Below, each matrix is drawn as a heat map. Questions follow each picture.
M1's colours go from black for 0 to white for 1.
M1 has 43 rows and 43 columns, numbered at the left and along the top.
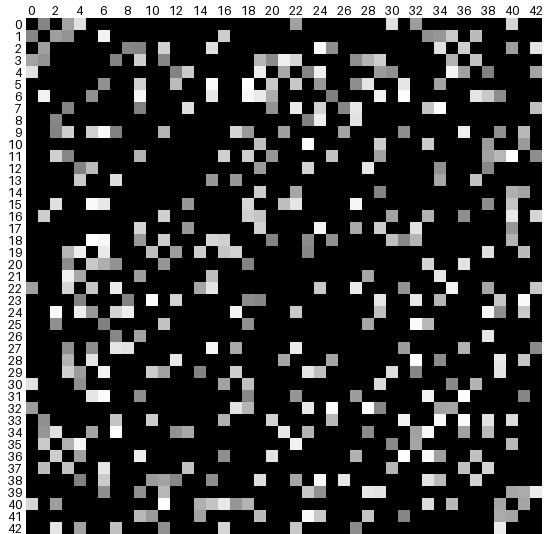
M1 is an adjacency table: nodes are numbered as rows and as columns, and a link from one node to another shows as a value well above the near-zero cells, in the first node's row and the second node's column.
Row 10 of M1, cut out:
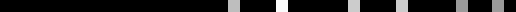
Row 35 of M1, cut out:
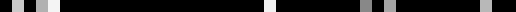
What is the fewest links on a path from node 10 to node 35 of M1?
3
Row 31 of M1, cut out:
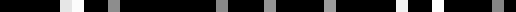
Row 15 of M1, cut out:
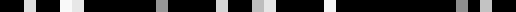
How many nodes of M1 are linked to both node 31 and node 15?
5
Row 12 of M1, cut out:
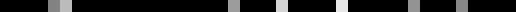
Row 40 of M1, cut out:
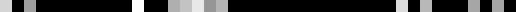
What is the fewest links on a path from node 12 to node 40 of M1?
3
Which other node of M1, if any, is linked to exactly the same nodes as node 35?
node 0
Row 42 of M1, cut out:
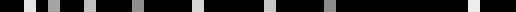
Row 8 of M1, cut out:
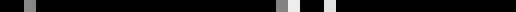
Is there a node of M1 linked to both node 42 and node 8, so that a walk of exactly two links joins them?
yes
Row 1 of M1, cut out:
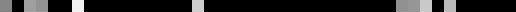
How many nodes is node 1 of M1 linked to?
9
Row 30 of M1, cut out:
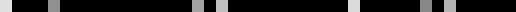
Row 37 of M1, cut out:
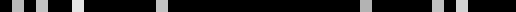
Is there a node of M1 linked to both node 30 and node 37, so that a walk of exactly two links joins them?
no
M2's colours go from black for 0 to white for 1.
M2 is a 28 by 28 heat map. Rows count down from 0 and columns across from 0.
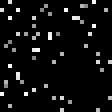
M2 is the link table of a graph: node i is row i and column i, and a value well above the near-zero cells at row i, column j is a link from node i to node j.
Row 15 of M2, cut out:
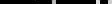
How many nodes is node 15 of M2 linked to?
3
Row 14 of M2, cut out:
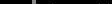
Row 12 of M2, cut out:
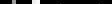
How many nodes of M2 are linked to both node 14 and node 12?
1
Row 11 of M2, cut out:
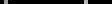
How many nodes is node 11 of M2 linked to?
2
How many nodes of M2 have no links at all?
1
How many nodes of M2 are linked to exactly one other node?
11
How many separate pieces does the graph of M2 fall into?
5
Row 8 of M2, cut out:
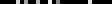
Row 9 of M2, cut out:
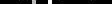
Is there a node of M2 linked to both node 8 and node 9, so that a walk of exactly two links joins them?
yes
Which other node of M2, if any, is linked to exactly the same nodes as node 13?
node 27
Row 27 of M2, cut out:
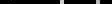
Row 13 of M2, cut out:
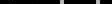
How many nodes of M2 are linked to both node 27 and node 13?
2
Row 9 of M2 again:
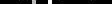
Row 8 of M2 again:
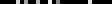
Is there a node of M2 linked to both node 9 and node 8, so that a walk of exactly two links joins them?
yes
